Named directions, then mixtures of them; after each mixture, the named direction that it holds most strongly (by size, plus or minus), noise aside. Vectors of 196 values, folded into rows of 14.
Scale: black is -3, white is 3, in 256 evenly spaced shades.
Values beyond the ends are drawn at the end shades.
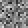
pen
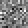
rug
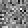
rug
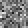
pen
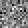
rug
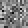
rug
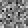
pen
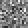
rug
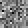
pen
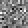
rug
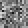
pen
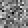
pen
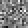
rug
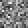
pen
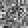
rug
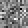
rug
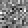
rug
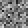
pen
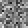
pen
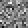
pen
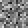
pen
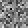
pen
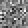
rug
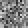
pen
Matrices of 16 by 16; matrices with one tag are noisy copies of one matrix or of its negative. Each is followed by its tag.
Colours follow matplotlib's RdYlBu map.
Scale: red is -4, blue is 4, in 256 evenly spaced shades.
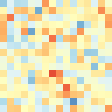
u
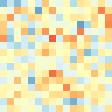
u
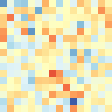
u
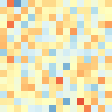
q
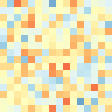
q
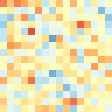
u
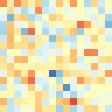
u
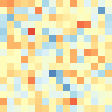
u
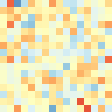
q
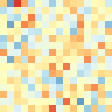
q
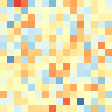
q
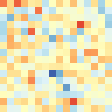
u
